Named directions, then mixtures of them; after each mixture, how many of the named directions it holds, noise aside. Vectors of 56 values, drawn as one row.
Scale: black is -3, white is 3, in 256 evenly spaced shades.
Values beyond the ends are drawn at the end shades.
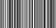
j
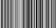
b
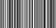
one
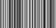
two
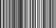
one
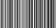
two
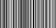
two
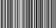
two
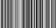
one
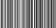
two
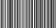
two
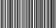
two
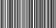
two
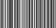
two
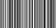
one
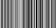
one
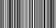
one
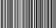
two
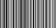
two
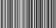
two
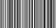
one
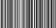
two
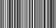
one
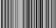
one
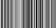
one
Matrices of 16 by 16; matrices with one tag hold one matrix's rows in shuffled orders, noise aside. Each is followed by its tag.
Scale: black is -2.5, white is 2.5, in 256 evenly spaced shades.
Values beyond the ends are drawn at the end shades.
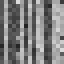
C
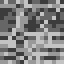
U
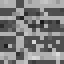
U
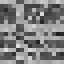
U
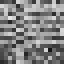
U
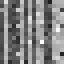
C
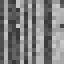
C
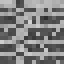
U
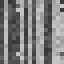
C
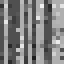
C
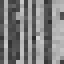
C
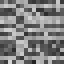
U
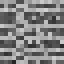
U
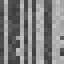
C
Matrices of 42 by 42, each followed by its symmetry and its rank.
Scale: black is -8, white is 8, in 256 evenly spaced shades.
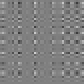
neither, rank one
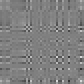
symmetric, rank two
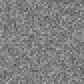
neither, full rank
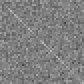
symmetric, full rank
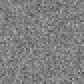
antisymmetric, full rank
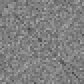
symmetric, full rank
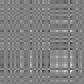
symmetric, rank one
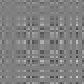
symmetric, rank one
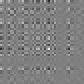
symmetric, rank two
